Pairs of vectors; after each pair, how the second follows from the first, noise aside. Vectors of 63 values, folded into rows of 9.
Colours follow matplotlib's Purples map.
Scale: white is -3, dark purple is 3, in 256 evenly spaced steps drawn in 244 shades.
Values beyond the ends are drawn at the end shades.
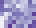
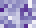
wrapped around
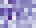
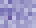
shrunk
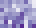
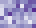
wrapped around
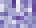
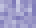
shrunk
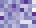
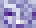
wrapped around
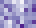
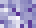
wrapped around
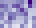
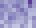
shrunk
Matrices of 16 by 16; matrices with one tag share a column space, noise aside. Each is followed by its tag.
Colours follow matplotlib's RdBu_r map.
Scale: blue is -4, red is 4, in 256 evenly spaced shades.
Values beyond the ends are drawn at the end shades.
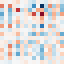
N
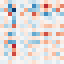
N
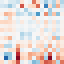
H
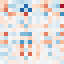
N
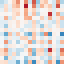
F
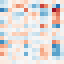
N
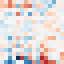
H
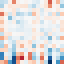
H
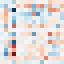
N
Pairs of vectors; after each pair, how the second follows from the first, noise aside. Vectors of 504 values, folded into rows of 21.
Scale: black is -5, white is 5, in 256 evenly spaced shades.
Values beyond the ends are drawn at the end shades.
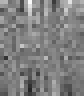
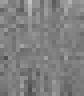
shrunk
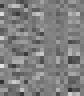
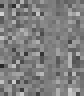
sign-scrambled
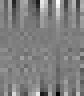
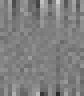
shrunk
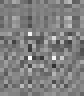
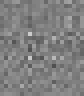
shrunk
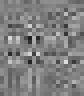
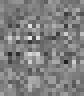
sign-scrambled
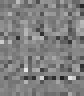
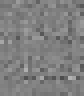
shrunk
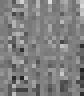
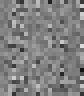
sign-scrambled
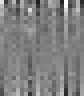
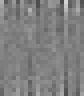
shrunk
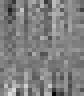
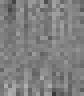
shrunk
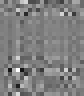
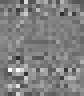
sign-scrambled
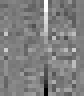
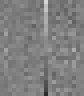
shrunk
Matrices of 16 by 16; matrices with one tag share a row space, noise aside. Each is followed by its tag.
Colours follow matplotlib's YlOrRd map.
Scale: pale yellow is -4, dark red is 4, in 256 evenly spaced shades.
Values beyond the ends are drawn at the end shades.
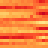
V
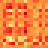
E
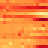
V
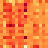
E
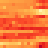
V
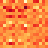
E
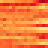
V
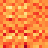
E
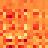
E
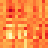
E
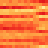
V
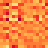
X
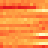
V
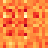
E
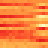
V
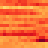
V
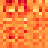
E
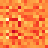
X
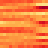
V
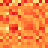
X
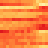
V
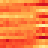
V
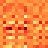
E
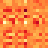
E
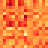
E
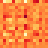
E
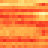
V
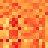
X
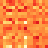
E
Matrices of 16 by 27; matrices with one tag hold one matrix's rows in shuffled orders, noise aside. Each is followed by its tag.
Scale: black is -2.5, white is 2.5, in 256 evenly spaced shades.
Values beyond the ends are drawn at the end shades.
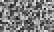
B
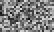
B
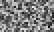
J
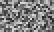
J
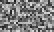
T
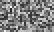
T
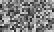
B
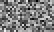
T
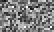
T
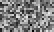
B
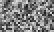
J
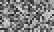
B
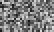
B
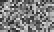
B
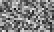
J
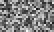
J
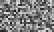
T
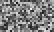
T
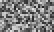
J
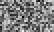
B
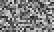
T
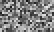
T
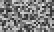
J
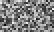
J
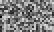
B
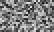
J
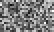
B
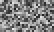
J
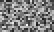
J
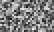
J
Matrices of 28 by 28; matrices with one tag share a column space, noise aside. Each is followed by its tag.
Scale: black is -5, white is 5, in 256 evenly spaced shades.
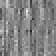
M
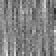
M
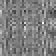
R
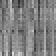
M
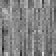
M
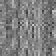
R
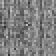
R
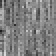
M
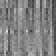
M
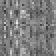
R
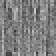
M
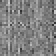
R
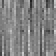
M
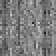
R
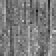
M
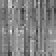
M
